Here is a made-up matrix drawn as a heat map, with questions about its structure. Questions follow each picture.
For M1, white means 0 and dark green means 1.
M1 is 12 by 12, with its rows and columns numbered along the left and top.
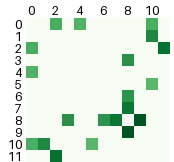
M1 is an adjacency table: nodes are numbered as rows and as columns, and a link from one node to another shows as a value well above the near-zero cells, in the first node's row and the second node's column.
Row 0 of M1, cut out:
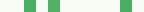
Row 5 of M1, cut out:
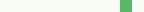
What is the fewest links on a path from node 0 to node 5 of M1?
2
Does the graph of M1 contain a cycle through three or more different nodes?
no
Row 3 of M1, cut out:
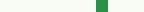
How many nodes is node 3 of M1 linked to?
1
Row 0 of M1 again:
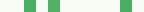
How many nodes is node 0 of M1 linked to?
3
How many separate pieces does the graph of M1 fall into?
2
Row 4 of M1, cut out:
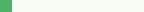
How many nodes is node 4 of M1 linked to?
1
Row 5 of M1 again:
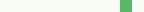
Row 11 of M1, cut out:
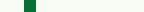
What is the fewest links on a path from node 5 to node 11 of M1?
4
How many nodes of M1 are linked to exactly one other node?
8
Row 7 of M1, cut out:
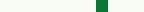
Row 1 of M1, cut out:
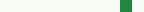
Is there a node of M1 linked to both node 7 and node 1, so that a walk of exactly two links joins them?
no
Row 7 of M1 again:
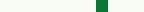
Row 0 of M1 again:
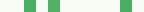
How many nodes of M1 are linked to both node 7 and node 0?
0
